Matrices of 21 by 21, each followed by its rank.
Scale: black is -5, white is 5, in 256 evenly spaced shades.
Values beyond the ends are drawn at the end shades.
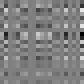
one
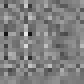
three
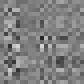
three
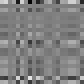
one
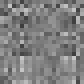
three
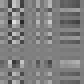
one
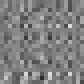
three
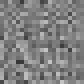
three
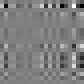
one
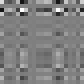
one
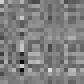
three
